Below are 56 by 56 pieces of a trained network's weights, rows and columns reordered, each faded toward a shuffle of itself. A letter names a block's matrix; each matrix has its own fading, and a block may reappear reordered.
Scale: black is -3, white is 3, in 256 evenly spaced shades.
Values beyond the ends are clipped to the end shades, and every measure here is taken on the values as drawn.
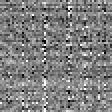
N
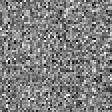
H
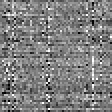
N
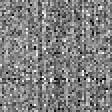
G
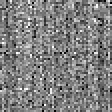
G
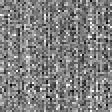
G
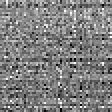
N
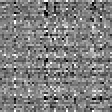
N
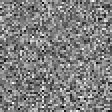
H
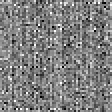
G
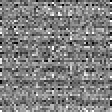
N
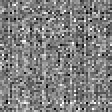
G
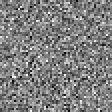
H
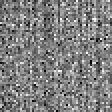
G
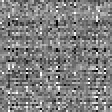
N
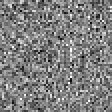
H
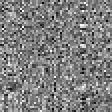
H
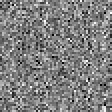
H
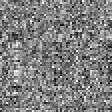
H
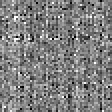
G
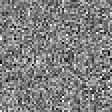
H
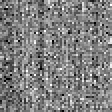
G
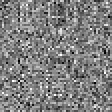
H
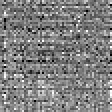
N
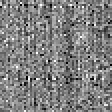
G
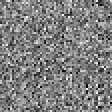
H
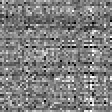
N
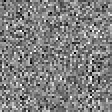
H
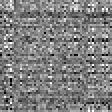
N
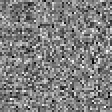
H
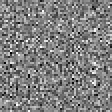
H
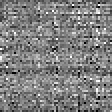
N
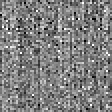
G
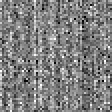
G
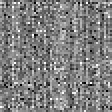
G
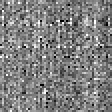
G
